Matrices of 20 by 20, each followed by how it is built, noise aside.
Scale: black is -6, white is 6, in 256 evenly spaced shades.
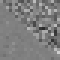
upper triangular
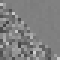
lower triangular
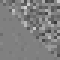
upper triangular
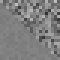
upper triangular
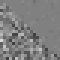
lower triangular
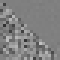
lower triangular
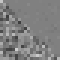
lower triangular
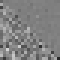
lower triangular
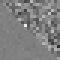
upper triangular
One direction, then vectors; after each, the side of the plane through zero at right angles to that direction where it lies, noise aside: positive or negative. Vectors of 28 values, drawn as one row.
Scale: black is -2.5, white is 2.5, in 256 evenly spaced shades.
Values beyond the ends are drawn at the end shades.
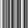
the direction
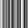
positive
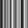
negative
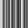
positive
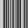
positive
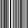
negative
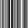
positive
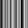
negative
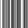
positive
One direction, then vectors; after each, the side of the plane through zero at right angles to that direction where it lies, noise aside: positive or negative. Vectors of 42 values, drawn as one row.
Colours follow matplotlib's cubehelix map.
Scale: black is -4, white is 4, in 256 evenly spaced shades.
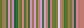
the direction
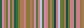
positive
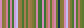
negative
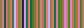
negative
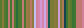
positive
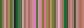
positive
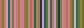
negative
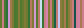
positive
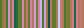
positive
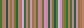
positive
